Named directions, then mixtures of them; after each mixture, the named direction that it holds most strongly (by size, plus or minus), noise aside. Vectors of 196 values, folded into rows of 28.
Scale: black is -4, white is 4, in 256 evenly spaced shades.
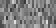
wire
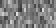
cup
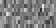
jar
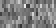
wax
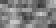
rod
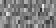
jar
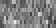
wire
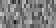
wire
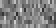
cup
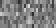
wax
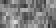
rod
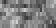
rod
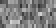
rod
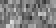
rod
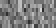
cup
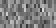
cup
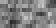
rod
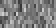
cup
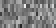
wax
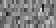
jar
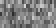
wax
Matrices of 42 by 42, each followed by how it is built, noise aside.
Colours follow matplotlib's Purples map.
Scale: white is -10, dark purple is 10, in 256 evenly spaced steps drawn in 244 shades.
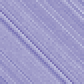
Toeplitz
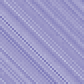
Toeplitz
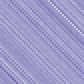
Toeplitz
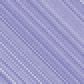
Toeplitz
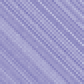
Toeplitz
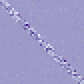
banded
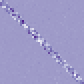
banded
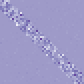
banded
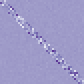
banded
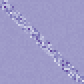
banded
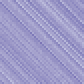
Toeplitz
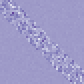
banded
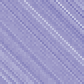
Toeplitz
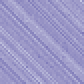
Toeplitz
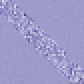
banded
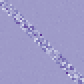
banded
